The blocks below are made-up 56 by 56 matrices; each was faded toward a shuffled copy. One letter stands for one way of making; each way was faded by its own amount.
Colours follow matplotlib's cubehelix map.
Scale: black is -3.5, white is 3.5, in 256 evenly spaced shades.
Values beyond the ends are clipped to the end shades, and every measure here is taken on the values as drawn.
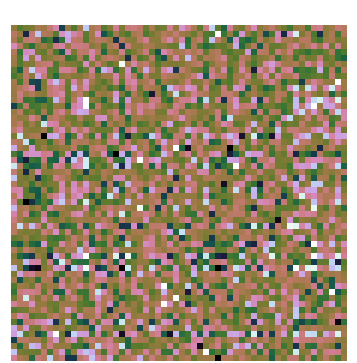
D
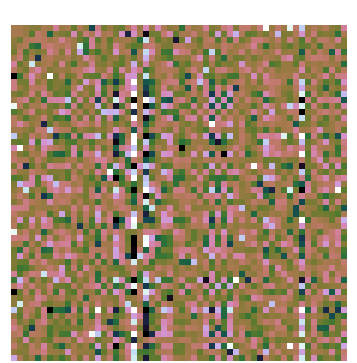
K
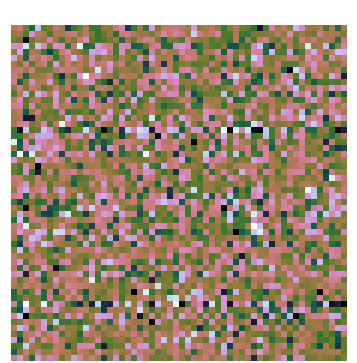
D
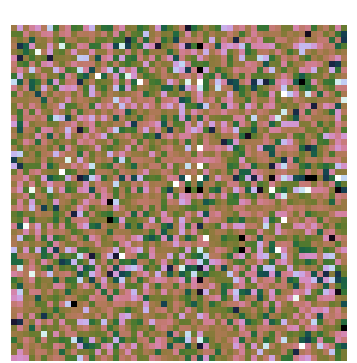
D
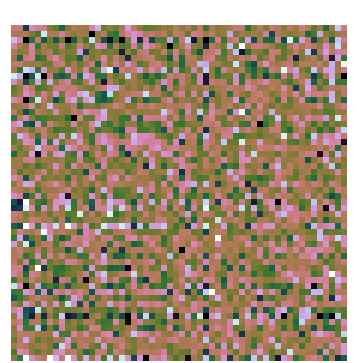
D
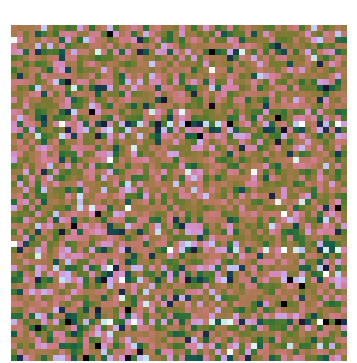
D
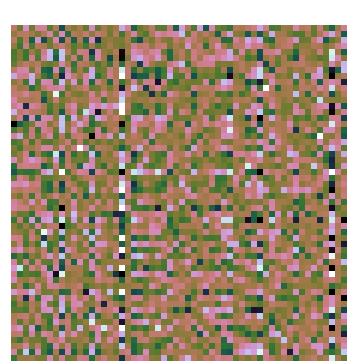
K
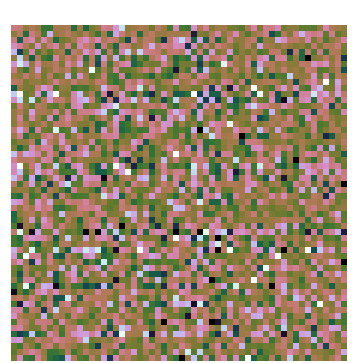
D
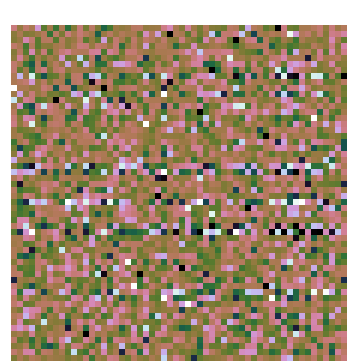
D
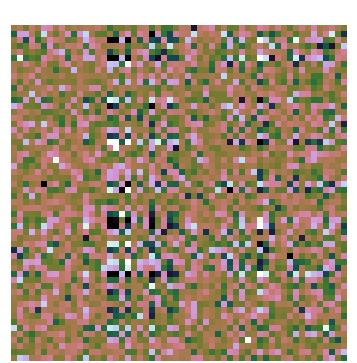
K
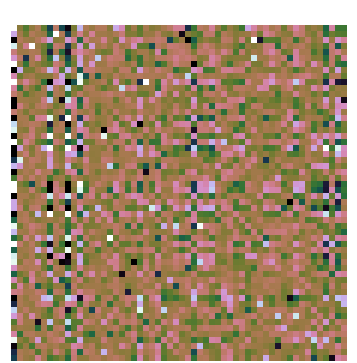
K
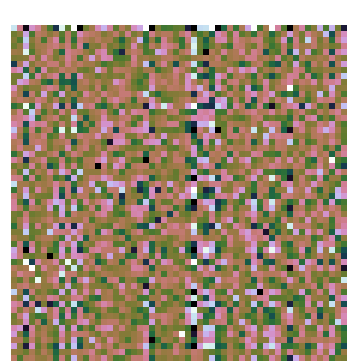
K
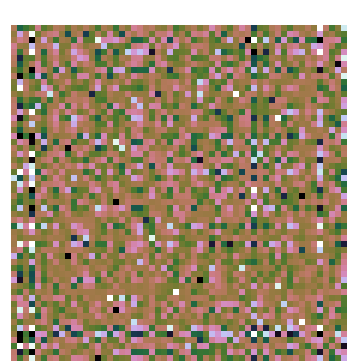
K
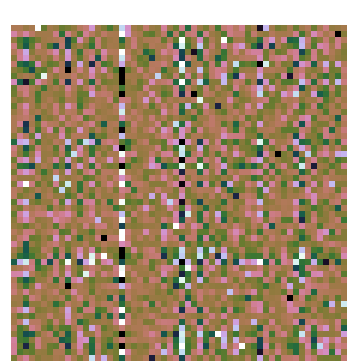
K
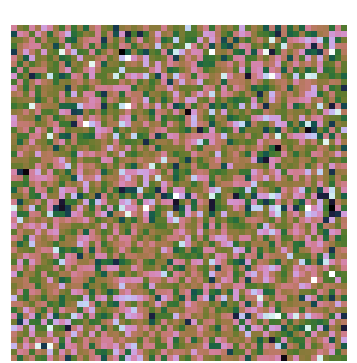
D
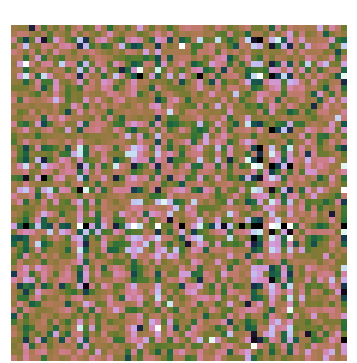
K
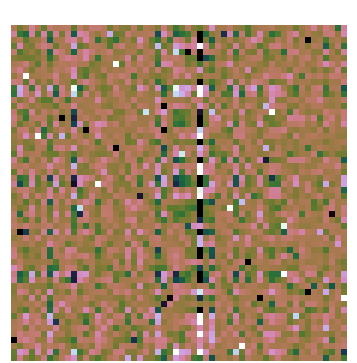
K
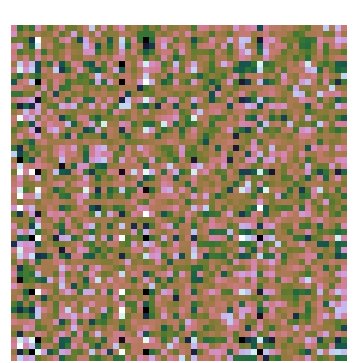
K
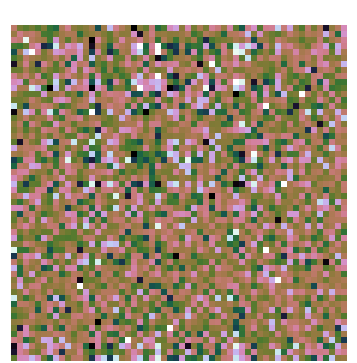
D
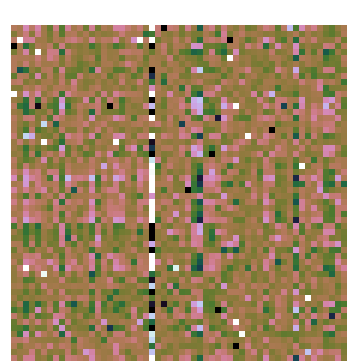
K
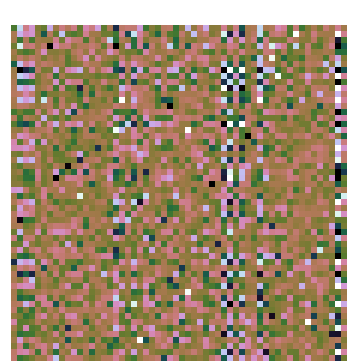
K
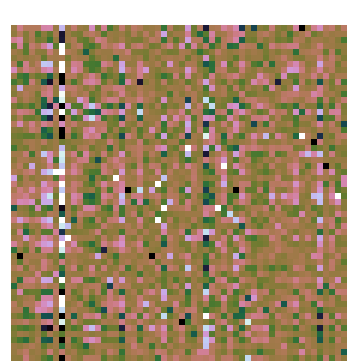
K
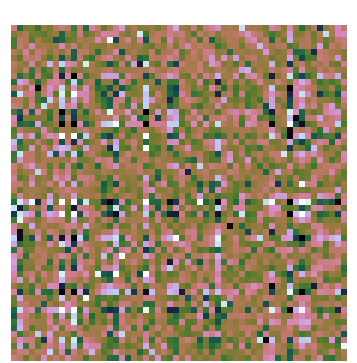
K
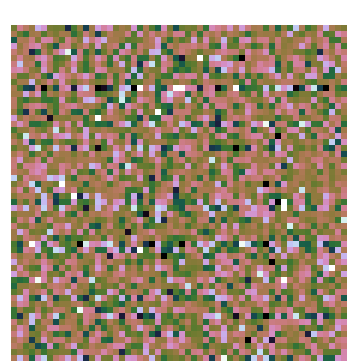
D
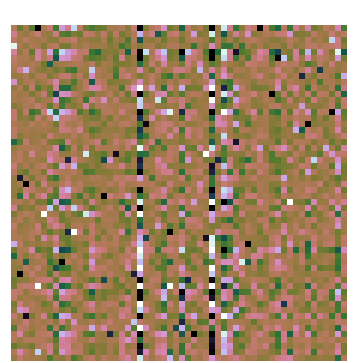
K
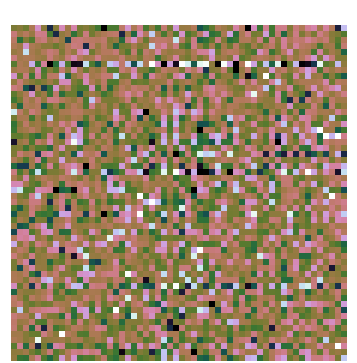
D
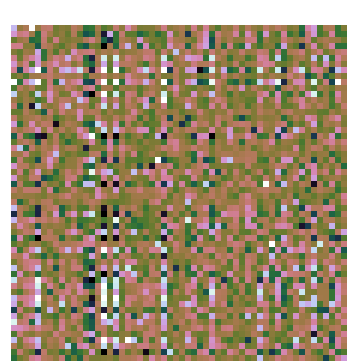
K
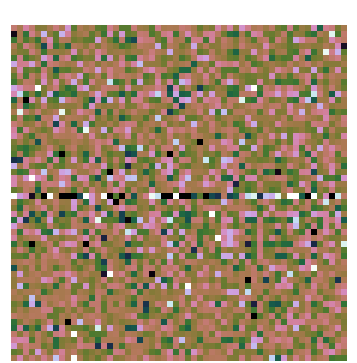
D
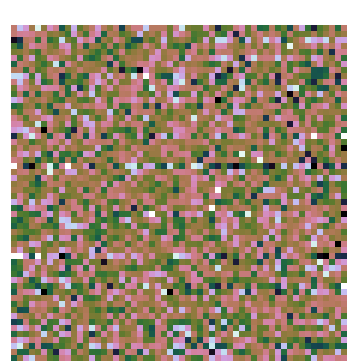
D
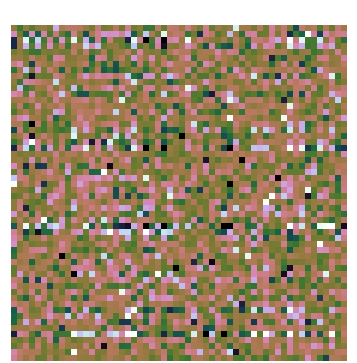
D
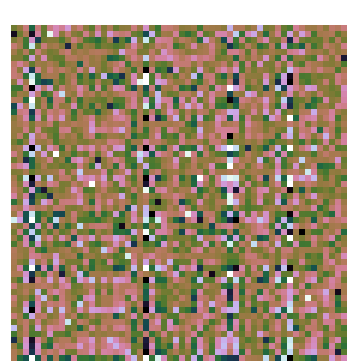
K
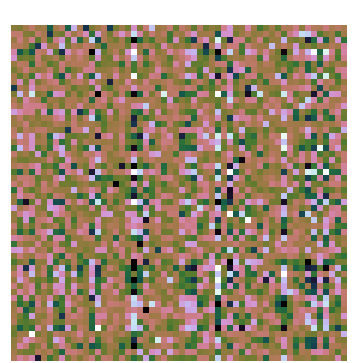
K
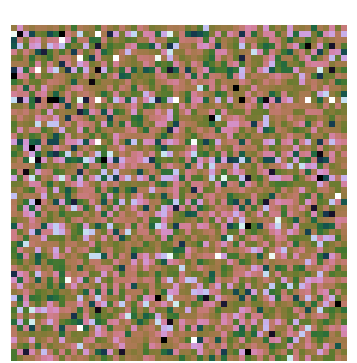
D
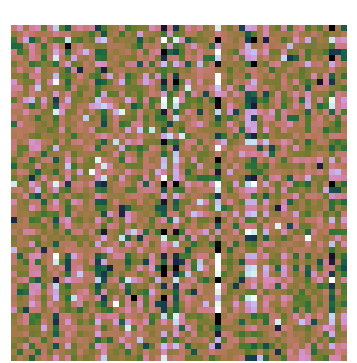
K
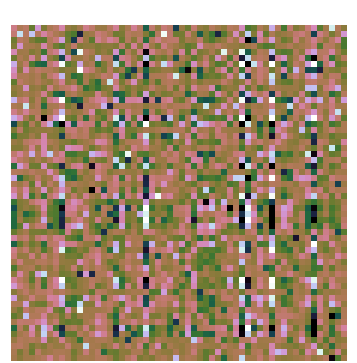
K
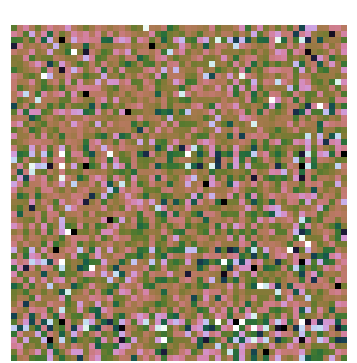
D
